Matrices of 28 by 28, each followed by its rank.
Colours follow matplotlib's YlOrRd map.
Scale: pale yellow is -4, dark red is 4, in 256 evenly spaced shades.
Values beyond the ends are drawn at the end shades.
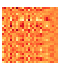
three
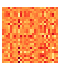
three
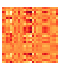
two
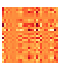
two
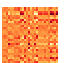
three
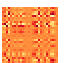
two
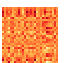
three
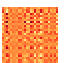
two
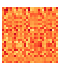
three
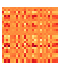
two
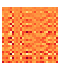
two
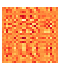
three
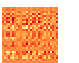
three
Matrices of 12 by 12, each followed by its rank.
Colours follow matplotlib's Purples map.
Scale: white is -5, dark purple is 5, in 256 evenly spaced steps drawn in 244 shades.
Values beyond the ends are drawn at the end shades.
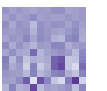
two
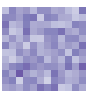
full rank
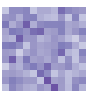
full rank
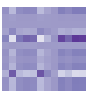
one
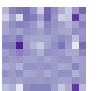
two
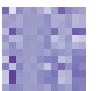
two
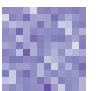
full rank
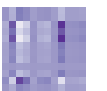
one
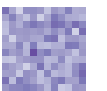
full rank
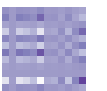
one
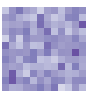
full rank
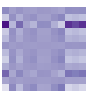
one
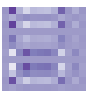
one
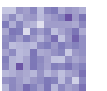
full rank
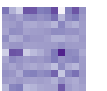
two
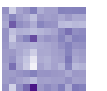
two
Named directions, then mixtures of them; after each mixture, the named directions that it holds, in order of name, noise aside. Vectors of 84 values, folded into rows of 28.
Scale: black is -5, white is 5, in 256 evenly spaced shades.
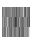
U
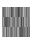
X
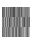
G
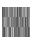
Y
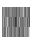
U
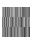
G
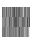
G, U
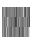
U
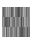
X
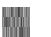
X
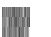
G, U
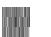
U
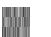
X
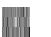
U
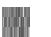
U, X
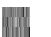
U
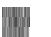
G, U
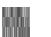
X, Y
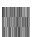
G, Y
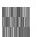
X, Y
